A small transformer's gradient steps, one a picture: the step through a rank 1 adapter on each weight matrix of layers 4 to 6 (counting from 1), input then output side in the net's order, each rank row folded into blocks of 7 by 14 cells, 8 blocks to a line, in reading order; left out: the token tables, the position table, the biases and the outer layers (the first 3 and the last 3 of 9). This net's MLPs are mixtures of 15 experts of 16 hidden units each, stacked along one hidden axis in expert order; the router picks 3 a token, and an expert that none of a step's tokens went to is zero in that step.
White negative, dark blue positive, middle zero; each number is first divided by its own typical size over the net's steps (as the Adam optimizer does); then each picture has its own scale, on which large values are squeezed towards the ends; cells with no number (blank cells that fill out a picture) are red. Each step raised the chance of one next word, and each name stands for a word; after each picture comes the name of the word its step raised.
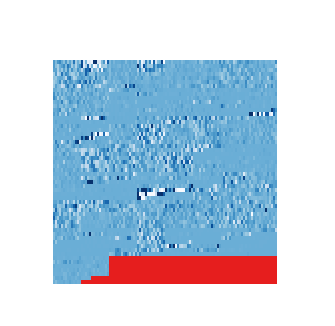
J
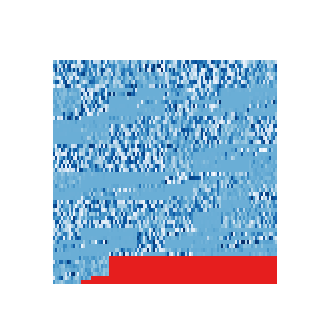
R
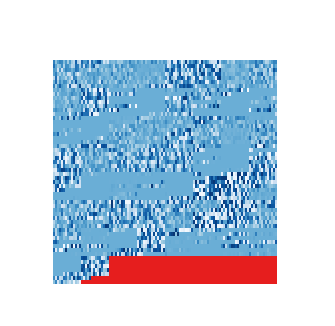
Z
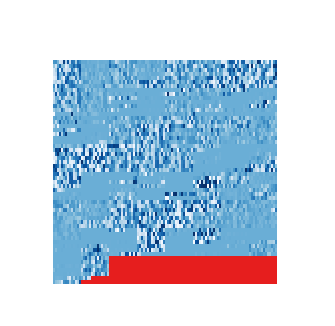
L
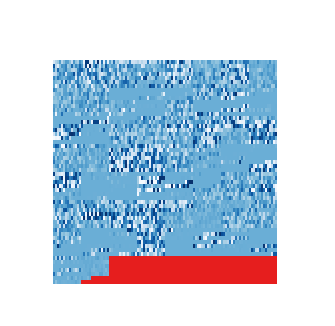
R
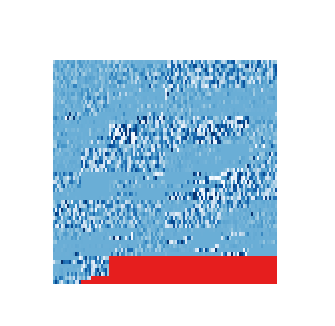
L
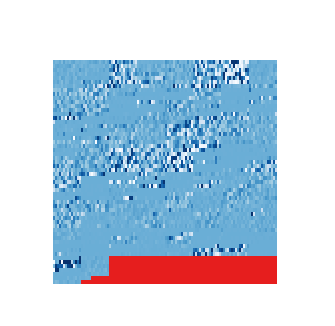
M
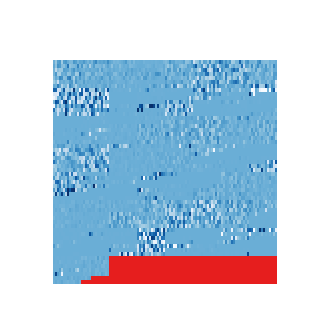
L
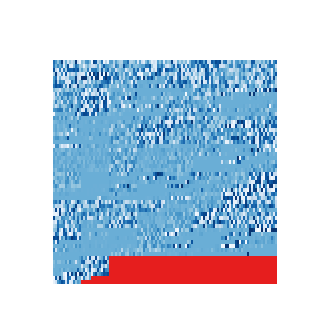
R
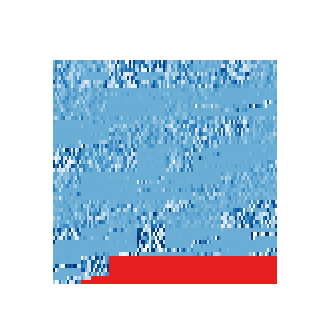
M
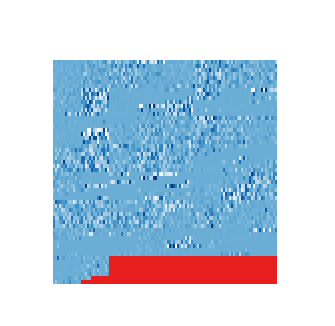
J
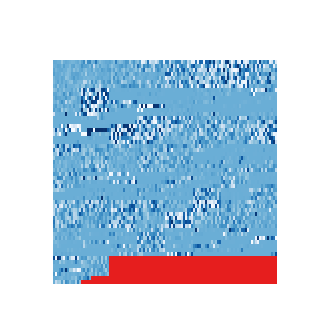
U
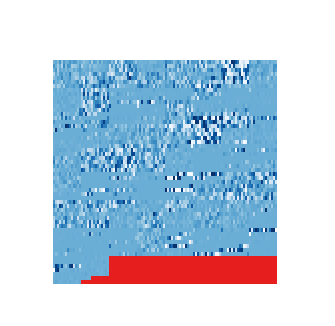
M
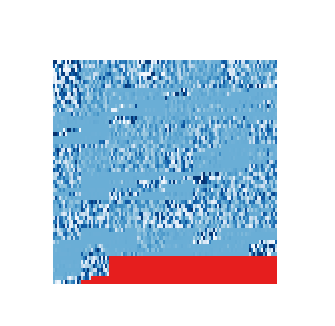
U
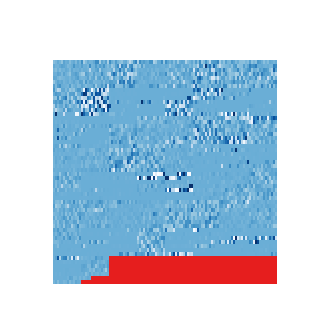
M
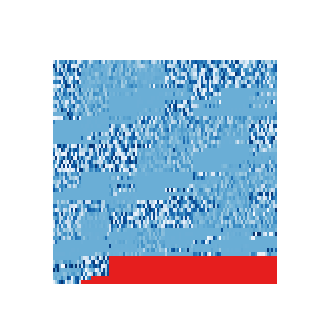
R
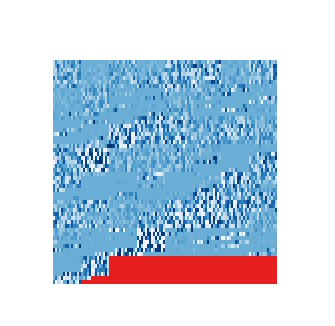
L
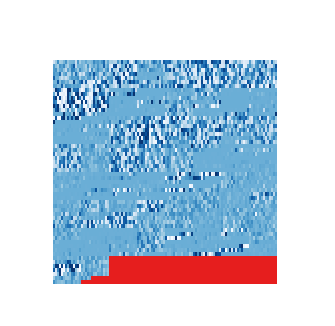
R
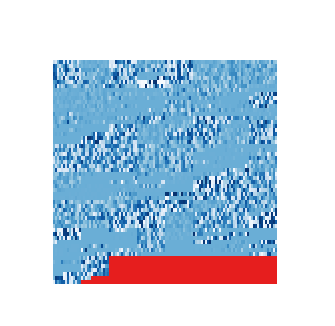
R
